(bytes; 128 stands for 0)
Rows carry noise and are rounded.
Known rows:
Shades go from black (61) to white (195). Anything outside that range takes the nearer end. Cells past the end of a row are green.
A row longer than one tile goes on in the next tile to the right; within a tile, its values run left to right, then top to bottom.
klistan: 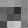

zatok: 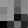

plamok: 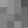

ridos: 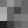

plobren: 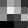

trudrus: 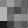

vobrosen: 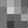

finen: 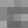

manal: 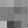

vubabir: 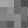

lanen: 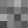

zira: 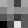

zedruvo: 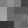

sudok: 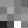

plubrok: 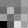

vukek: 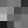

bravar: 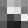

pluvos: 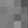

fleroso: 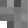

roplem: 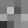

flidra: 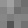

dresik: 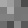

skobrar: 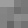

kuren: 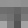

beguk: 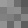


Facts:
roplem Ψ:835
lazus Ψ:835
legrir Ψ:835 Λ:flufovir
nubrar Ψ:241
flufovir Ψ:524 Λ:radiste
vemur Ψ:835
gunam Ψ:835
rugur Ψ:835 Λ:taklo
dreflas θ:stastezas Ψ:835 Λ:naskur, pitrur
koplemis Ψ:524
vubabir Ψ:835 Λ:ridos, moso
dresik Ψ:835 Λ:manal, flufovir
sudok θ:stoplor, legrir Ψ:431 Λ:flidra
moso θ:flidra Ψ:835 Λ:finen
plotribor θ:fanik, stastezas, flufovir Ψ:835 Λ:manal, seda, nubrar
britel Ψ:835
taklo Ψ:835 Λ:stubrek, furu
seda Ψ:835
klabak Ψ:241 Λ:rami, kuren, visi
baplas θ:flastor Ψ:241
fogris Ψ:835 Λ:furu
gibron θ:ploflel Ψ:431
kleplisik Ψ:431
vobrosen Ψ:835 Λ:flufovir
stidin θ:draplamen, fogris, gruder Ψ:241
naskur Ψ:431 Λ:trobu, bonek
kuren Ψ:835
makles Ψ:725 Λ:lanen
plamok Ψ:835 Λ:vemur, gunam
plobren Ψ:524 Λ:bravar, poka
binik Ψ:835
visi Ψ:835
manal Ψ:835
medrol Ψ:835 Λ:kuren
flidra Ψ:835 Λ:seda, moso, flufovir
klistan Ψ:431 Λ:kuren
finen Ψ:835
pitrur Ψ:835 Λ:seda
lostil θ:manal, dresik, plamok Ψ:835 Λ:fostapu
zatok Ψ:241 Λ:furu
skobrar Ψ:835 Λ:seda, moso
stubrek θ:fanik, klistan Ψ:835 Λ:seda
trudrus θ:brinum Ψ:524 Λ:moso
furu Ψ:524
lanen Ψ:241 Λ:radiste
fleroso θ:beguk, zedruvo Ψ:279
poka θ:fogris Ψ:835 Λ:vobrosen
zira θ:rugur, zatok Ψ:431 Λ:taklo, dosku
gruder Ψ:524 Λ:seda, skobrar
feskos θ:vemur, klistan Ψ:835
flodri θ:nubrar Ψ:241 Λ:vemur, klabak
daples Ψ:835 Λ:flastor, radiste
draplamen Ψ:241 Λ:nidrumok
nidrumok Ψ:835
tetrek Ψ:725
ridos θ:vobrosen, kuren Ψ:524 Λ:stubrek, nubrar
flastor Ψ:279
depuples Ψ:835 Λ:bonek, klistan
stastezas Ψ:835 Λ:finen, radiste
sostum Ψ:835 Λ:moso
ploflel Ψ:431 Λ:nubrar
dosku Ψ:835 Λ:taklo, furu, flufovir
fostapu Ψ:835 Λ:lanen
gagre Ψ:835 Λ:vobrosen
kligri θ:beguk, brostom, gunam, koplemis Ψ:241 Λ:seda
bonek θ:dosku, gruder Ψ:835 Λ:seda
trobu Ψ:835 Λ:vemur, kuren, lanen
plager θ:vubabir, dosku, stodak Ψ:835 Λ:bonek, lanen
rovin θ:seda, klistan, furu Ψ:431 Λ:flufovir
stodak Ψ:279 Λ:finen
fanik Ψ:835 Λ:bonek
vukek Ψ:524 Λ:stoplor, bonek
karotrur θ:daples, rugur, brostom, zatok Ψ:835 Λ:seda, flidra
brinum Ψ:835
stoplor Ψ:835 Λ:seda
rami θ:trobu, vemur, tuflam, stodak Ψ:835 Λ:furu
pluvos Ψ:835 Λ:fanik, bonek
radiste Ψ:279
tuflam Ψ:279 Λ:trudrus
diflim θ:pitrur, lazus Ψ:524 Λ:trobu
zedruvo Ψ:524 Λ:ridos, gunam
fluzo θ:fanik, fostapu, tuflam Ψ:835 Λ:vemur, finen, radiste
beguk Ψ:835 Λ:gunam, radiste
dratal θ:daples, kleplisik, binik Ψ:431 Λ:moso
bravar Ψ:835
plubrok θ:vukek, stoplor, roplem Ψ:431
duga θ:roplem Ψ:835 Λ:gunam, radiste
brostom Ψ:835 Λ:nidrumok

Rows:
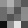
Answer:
rovin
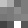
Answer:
dratal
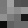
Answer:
fogris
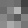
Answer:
lostil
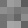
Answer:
fluzo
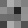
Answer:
stubrek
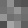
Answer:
plager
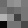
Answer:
flodri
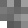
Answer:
radiste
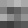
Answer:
nubrar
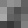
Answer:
koplemis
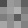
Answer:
dreflas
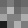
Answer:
duga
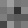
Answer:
rami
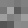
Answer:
stoplor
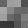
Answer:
flufovir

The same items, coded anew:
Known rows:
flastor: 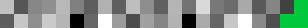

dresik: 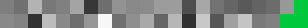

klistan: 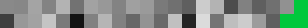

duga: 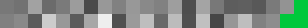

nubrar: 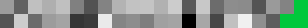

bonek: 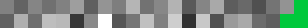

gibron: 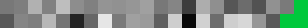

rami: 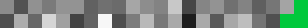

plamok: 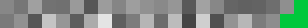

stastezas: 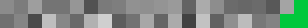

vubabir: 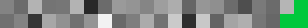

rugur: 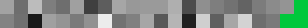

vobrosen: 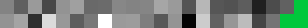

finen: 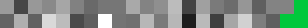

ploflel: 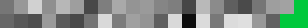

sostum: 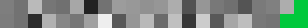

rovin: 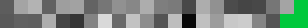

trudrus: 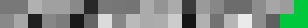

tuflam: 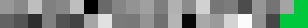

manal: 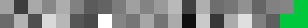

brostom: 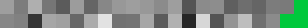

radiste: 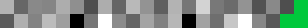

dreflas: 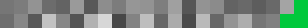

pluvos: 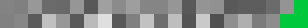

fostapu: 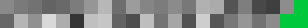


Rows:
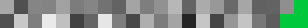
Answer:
vemur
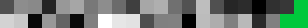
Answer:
plobren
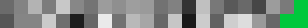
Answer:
plubrok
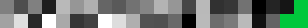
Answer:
bravar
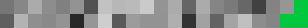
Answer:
flodri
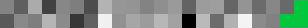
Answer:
tetrek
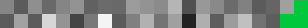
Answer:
feskos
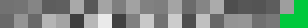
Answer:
plager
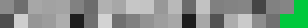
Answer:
klabak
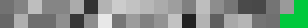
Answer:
draplamen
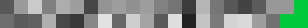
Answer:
sudok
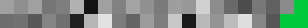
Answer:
stodak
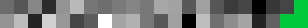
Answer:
poka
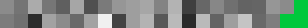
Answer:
karotrur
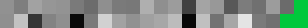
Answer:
koplemis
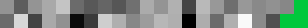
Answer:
furu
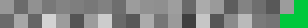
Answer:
fanik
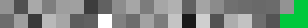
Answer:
dosku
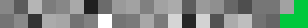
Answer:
fogris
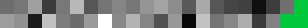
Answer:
gagre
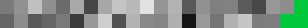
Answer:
kligri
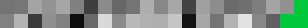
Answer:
ridos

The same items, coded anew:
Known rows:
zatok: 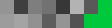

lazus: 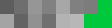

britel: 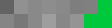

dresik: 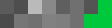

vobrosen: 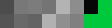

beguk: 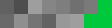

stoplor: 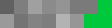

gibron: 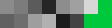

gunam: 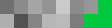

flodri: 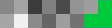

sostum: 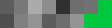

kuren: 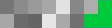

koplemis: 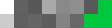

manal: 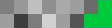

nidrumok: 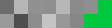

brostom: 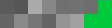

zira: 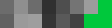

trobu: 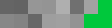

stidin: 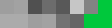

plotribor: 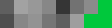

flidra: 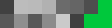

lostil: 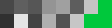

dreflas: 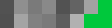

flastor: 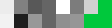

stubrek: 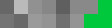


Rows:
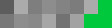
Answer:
bonek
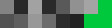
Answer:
ploflel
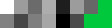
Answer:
trudrus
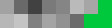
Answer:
lanen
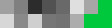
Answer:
baplas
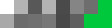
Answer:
ridos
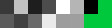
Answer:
bravar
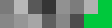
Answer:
plubrok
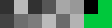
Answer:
poka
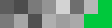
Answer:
fostapu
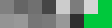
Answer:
klistan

